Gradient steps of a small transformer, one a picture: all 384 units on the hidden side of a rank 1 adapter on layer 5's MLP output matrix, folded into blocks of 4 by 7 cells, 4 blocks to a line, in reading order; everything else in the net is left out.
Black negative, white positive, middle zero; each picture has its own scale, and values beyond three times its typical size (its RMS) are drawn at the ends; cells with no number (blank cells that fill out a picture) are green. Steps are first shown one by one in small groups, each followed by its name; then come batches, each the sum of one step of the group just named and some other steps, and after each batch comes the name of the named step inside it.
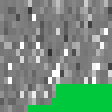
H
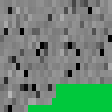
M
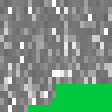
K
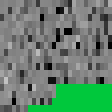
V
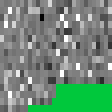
V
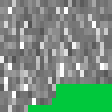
H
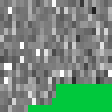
K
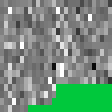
K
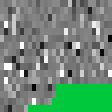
M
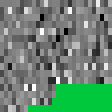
V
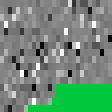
M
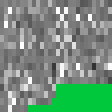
H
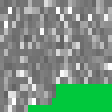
H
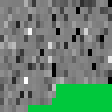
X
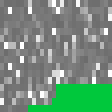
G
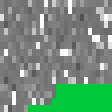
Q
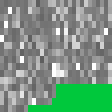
G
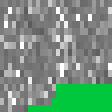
G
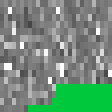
G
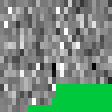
X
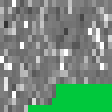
Q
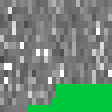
G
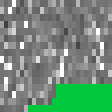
G
